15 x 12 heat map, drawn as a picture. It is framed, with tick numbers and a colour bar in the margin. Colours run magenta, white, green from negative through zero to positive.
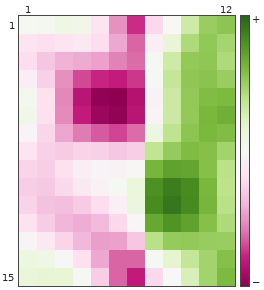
The right part is higher, past a seam about 60% of the way across. The top middle is the ninth with the lowest average. There are no lone odd cells.
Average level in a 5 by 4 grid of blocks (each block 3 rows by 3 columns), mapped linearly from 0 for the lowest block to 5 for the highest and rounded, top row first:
2225
2025
2245
2255
3235
